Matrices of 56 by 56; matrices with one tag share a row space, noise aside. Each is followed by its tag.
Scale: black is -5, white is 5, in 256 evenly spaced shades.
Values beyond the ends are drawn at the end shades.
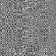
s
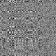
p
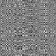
s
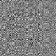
p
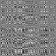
s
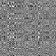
p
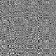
p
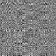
s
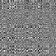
p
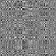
s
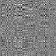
s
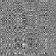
s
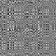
p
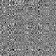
p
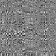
s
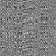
s
